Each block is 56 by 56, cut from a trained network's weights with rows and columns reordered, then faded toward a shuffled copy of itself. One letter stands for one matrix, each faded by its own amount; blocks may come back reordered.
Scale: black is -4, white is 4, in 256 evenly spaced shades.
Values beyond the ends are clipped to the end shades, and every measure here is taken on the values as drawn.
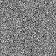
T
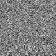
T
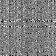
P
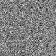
T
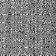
P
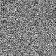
T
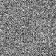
T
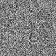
T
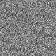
T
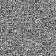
T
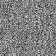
T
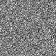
T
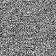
T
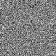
T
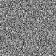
T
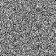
T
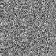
T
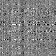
P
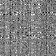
P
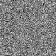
T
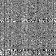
P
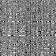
P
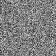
T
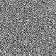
T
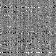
P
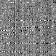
P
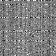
P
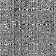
P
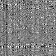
P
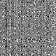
P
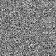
T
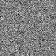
T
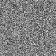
T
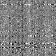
P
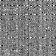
P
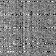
P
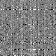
P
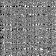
P
